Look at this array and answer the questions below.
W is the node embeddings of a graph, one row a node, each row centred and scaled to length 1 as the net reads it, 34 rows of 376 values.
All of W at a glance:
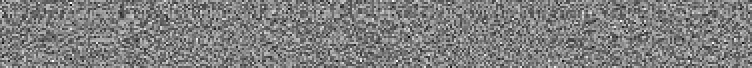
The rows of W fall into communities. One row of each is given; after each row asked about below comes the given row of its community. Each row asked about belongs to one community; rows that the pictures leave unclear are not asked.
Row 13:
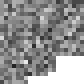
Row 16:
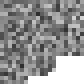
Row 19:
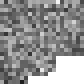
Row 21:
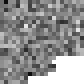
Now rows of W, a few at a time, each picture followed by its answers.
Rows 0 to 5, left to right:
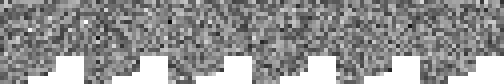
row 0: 19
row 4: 21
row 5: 19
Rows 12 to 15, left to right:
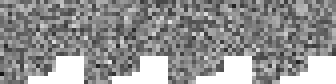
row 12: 16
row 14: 21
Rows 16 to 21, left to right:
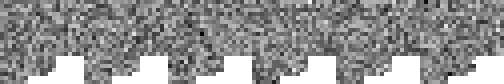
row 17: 19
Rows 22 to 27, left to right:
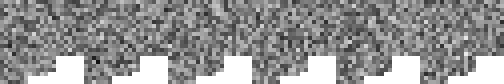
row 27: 16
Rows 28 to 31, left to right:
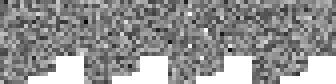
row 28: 21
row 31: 19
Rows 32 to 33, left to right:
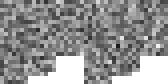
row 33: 13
